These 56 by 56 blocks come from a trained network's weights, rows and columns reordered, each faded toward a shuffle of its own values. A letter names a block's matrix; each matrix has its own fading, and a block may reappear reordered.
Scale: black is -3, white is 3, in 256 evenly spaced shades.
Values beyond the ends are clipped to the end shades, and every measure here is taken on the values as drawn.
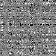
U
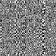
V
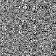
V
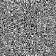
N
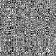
N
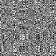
V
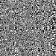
N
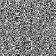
V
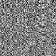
N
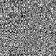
N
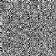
N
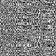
V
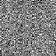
N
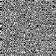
V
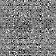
U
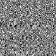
N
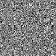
N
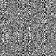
V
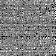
U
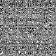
U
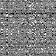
U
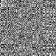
V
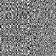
V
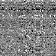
U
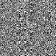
N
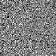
N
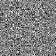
N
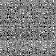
U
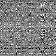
U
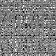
U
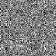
V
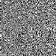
N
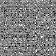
U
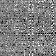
U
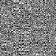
V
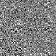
N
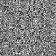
N
